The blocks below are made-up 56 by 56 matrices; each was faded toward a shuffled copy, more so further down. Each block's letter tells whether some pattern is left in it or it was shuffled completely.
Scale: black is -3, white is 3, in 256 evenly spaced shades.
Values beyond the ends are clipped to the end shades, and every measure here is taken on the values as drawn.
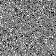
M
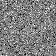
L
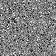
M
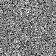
L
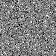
L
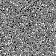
L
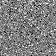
M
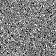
L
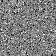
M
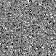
M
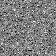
L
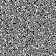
M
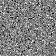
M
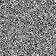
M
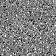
M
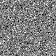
M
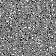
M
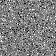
L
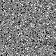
M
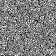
M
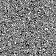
L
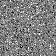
L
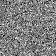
L
